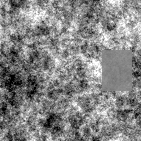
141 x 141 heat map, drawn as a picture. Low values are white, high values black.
Odd patch: calmer, in the middle right. Stripes: none. Ninth with the lowest average: top right. Mirror symmetry: none. Calmest part: middle right. Average level on the scale: 50%. Ninth with the highest average: middle left. Grain: blotchy.
